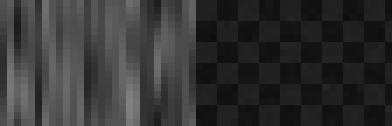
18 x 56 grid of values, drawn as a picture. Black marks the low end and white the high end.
The table splits into one row of 2 panels. Panel 1,1: low, streaked downward. Panel 1,2: very low, checkered, faint in contrast.
